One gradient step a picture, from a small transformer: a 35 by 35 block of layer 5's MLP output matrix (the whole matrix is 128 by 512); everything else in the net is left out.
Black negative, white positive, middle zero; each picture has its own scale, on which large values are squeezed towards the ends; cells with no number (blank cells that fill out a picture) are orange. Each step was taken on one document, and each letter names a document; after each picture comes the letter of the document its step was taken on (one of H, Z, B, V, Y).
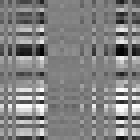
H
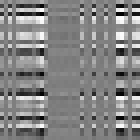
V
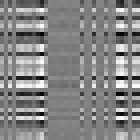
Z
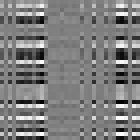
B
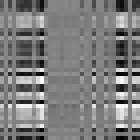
Z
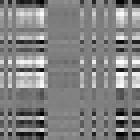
V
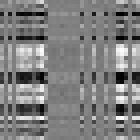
B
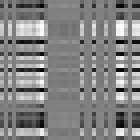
V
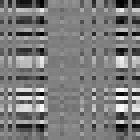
H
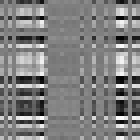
B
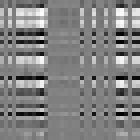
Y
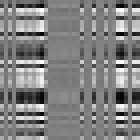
Y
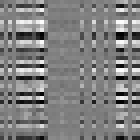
Z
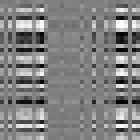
B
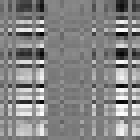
H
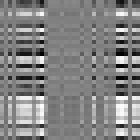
H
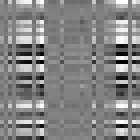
H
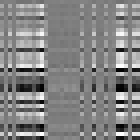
V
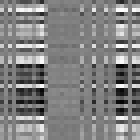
B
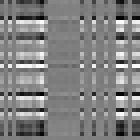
V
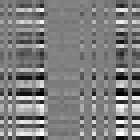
Z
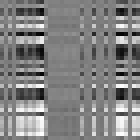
Y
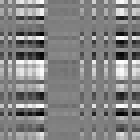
Y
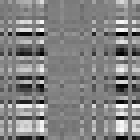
H
